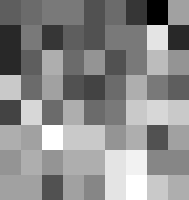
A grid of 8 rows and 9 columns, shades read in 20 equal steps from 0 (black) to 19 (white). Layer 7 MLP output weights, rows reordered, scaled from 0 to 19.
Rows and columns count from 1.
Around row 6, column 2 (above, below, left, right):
16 13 13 19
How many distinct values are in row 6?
6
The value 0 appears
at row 1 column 8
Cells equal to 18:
1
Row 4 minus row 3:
12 1 -1 -2 -6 2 4 -5 -4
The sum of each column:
69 85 82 83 74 85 100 87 83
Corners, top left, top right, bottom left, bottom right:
7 12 12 13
